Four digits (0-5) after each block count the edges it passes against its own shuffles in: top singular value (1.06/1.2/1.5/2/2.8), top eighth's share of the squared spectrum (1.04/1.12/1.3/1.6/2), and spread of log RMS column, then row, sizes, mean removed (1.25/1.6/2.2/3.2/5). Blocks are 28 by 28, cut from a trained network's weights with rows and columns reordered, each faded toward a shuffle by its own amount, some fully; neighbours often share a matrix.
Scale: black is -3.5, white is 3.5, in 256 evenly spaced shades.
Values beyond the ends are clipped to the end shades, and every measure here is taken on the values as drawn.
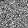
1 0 0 0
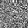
3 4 2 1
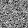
1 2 0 0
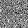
0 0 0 0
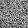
0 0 0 0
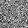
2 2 0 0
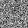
0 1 0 0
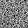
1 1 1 0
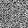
2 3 0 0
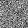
1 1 0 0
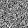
0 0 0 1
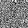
2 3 0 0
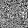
2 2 1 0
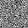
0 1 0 0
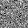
1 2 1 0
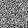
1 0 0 0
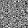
2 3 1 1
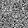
2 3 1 1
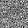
2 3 1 1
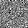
2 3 1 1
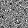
0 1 0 0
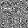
2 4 1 1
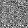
2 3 0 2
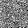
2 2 0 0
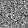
1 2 0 0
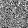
0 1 0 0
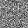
2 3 1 0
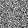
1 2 0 0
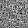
2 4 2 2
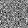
2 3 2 0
